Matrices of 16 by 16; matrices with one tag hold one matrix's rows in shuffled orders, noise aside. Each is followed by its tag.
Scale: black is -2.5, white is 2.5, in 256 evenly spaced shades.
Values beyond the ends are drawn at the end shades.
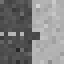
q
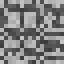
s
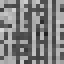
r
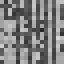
r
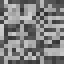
s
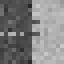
q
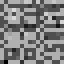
s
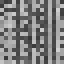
r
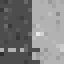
q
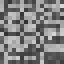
s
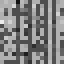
r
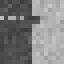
q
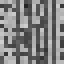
r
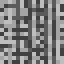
r
